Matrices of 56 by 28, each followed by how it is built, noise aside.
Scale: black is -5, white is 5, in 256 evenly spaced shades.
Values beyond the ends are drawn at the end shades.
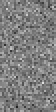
noise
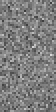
noise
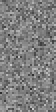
noise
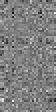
low rank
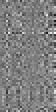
low rank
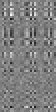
low rank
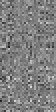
low rank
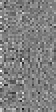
low rank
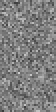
noise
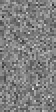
noise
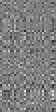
low rank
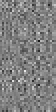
low rank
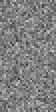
noise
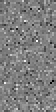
noise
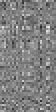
low rank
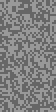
noise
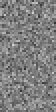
noise
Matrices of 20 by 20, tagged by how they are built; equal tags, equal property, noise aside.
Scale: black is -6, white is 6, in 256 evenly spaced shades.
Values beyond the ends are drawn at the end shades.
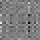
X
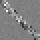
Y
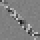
Y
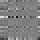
X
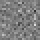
X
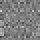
X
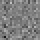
X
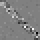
Y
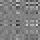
X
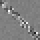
Y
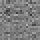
X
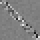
Y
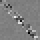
Y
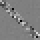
Y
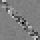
Y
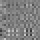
X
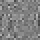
X
